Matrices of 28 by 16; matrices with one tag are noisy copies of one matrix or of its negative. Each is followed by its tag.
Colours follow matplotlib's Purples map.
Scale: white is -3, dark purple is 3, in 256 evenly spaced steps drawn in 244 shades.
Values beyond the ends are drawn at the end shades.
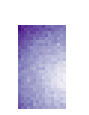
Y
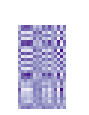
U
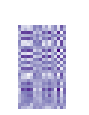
U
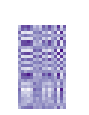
U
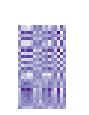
U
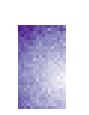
Y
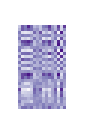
U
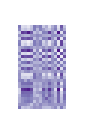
U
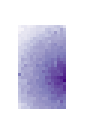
Y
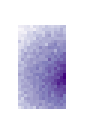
Y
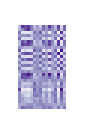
U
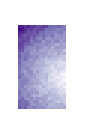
Y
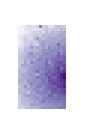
Y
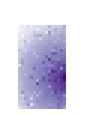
Y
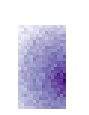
Y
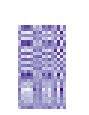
U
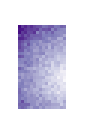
Y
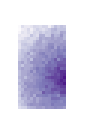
Y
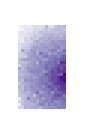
Y
